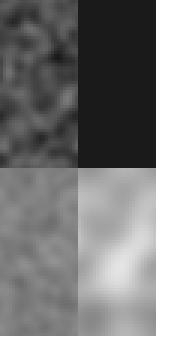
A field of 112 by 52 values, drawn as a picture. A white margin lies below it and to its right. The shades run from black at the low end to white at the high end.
It is made of 2 by 2 panels. Panel 1,1: low, blotchy. Panel 1,2: very low, flat. Panel 2,1: middling, blotchy, faint in contrast. Panel 2,2: high, smooth.
